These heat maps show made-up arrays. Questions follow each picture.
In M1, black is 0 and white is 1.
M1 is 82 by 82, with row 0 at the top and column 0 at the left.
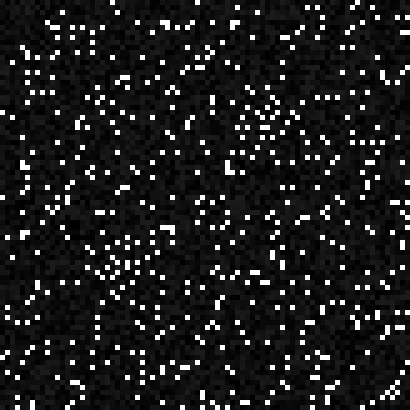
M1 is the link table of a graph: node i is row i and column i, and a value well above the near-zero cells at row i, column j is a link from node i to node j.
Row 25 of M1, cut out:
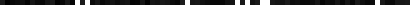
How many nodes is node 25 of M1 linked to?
8
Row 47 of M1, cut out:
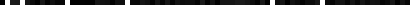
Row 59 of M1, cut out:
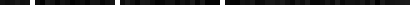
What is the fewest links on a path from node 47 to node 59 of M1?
3
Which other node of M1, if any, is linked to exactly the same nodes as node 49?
node 53
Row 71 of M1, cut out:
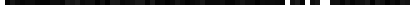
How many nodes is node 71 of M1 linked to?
5
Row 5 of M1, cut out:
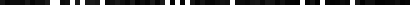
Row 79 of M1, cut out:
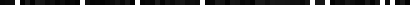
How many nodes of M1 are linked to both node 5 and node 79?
1
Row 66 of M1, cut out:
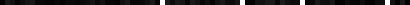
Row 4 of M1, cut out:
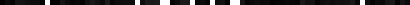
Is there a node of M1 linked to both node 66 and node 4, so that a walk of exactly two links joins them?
yes
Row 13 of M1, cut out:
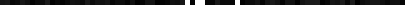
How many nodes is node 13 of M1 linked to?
5
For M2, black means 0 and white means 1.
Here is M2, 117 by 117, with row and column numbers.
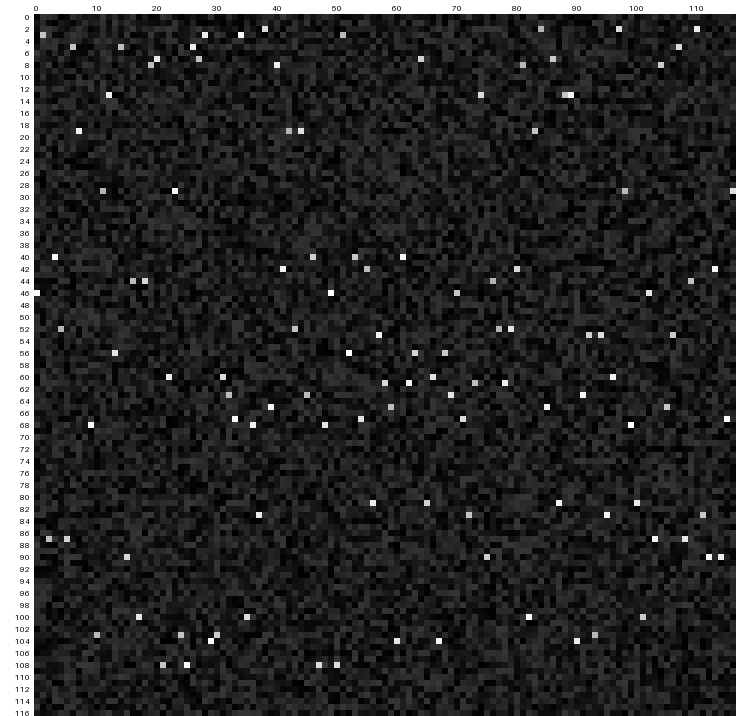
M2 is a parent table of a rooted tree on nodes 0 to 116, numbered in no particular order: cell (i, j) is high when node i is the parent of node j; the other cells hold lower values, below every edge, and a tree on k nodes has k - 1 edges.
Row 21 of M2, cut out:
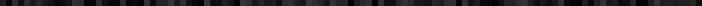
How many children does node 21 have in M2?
0
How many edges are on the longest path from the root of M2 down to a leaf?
4
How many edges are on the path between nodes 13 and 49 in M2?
6
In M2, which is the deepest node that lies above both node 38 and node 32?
81
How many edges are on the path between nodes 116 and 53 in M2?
5
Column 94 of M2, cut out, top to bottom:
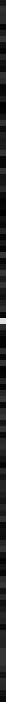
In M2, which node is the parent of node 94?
53
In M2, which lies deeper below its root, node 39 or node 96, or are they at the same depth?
the same depth
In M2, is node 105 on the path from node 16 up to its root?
no
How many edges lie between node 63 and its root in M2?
3
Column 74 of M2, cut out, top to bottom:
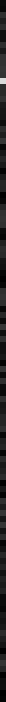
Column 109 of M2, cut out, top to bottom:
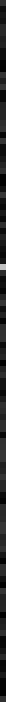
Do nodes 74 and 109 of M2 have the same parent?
no
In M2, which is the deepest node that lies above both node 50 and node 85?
81
